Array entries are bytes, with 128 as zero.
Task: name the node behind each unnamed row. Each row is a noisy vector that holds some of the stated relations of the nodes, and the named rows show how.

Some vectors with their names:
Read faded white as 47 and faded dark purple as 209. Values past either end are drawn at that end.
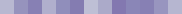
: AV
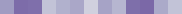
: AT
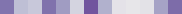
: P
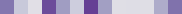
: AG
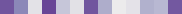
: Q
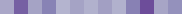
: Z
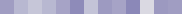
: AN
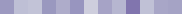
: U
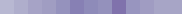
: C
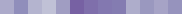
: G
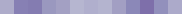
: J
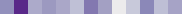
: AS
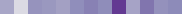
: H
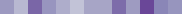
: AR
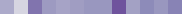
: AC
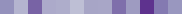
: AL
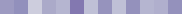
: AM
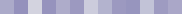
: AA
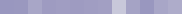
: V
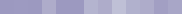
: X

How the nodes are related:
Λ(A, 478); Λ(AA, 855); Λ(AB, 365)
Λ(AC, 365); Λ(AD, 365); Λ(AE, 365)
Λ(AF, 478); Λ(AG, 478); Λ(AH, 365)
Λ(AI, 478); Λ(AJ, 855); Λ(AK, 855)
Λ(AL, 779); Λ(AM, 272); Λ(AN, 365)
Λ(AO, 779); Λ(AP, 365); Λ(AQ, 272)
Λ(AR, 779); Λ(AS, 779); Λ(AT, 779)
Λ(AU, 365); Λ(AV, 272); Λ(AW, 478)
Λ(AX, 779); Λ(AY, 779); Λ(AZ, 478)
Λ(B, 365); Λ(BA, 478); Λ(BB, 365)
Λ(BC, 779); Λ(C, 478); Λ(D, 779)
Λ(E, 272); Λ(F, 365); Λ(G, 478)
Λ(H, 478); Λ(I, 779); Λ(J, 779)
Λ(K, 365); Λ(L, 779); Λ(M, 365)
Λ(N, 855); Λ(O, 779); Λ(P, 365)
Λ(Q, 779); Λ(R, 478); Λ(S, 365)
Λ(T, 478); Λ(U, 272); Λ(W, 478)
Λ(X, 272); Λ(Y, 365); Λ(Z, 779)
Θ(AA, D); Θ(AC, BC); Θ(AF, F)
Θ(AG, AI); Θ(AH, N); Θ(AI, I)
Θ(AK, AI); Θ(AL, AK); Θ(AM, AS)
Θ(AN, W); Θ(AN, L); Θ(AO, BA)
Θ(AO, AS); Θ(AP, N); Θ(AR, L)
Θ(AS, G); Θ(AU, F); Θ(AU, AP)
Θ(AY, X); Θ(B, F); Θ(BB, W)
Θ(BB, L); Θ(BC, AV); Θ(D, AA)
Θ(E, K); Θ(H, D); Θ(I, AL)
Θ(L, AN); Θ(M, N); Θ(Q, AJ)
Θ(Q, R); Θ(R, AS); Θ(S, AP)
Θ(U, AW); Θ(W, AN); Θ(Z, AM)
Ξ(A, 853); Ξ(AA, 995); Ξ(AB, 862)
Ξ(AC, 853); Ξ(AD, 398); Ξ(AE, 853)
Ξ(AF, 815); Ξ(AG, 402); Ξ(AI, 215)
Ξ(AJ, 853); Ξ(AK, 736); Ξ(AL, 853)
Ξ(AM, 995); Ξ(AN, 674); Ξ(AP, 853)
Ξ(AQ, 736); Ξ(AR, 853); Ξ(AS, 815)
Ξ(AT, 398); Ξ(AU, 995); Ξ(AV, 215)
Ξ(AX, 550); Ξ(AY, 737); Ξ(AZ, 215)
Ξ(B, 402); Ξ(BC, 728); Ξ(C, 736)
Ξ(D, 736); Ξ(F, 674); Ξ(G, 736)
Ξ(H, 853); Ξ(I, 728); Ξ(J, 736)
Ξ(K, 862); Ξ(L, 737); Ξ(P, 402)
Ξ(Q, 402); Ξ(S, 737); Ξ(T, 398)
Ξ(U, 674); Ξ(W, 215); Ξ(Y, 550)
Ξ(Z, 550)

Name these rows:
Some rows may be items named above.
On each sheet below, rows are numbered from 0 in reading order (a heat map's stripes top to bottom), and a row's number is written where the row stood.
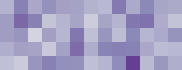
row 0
AK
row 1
AT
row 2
AM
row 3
T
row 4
AU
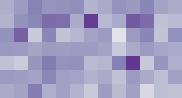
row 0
AQ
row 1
AF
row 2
AO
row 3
V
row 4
AU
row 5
E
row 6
S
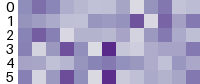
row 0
AY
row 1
AJ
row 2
L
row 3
B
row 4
AW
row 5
B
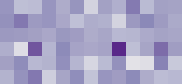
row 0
U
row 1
O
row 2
X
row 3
AP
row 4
N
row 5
AD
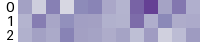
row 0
F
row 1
AK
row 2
BB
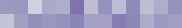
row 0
AM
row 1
Y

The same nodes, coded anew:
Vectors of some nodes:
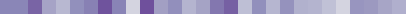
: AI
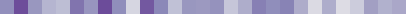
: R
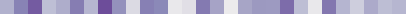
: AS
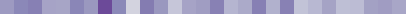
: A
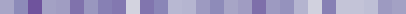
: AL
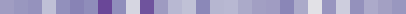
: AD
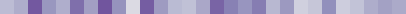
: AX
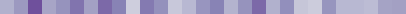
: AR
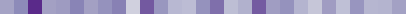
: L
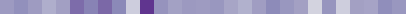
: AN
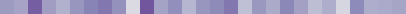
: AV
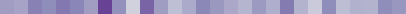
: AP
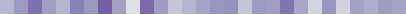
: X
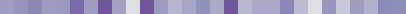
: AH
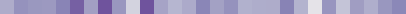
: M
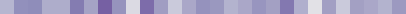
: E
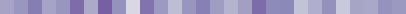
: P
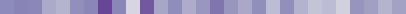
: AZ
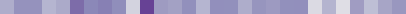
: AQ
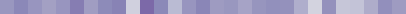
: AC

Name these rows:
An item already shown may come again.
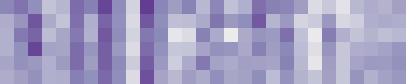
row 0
G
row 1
Z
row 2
AS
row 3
O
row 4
BB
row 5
U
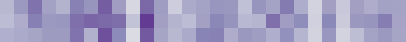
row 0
X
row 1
F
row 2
Y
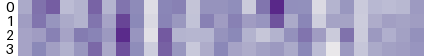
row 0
Q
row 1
AG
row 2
N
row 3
BB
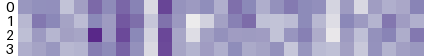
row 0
AK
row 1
AF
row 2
AU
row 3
U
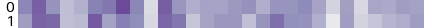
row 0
T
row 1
AO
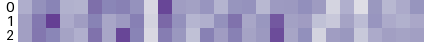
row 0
AQ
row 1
AY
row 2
AG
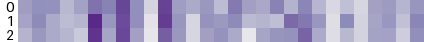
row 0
C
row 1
AA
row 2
AM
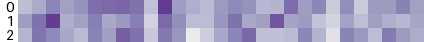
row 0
F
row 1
AY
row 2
AF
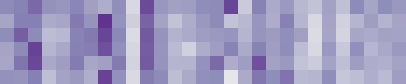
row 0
S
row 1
AW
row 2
T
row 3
AT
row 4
AY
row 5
AJ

